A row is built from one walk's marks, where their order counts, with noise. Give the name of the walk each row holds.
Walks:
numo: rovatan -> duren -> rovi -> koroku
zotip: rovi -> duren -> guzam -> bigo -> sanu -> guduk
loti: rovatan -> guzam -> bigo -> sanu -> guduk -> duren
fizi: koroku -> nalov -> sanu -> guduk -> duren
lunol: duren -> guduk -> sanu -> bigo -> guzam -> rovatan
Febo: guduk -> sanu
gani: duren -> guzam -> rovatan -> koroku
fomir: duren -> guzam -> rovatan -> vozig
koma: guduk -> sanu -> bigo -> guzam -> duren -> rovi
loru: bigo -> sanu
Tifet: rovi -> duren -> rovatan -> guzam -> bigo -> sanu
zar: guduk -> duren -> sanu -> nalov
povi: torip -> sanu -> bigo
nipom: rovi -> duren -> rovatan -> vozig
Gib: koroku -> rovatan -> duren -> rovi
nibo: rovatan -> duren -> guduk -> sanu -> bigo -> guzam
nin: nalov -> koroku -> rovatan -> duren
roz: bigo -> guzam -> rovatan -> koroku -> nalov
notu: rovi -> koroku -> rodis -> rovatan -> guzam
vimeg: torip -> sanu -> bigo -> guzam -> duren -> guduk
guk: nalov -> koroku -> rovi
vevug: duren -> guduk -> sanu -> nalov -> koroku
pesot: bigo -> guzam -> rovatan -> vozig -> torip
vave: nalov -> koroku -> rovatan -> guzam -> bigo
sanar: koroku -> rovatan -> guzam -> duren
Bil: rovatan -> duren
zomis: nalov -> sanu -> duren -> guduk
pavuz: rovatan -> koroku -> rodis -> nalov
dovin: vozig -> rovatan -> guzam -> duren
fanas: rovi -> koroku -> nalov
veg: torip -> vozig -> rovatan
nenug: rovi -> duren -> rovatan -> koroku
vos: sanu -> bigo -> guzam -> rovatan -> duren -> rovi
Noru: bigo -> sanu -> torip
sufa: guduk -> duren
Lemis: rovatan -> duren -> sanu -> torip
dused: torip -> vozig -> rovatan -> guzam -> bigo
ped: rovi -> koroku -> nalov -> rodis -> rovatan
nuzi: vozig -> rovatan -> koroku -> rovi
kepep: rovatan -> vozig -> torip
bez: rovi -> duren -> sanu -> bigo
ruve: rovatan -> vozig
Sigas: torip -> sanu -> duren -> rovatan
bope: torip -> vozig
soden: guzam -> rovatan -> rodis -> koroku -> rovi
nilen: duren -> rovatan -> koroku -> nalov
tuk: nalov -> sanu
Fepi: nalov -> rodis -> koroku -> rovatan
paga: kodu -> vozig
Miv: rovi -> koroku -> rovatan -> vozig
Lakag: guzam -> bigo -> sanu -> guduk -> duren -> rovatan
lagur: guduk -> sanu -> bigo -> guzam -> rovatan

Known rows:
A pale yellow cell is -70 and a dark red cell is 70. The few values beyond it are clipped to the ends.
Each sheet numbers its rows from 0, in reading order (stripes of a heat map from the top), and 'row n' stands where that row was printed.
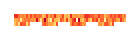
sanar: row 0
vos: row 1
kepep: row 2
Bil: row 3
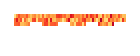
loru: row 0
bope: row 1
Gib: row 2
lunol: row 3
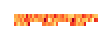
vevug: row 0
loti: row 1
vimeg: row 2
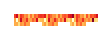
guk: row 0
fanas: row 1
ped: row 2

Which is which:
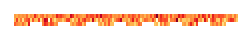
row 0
bez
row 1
dused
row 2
Miv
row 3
vave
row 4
tuk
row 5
Fepi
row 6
nenug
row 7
roz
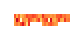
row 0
fomir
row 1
ruve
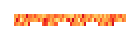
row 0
nibo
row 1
povi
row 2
koma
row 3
sufa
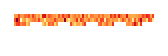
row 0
pesot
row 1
notu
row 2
zomis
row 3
Lemis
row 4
nipom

